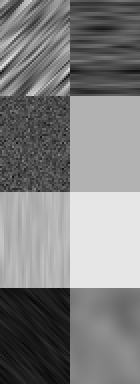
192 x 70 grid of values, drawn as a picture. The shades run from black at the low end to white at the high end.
The table splits into 4 rows of 2 panels. Panel 1,1: middling, slanting up to the right, strong in contrast. Panel 1,2: low, streaked across. Panel 2,1: low, fine-grained. Panel 2,2: high, flat. Panel 3,1: high, streaked downward, faint in contrast. Panel 3,2: very high, flat. Panel 4,1: very low, slanting down to the right, faint in contrast. Panel 4,2: middling, smooth, faint in contrast.
